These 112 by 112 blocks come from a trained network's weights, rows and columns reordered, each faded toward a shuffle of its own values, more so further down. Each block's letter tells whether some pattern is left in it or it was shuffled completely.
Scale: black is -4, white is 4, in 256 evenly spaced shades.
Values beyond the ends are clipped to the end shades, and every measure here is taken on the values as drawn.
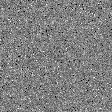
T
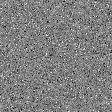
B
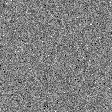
T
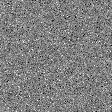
B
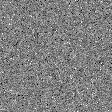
B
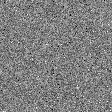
B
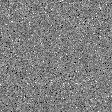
B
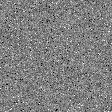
B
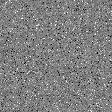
T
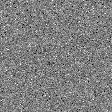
T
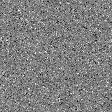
T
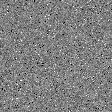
B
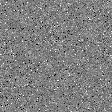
T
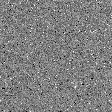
B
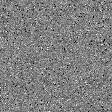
T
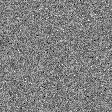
T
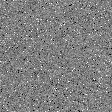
B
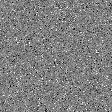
B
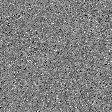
B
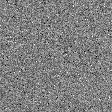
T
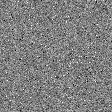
B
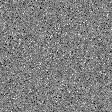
T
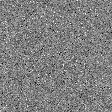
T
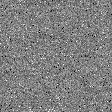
T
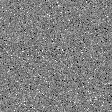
B
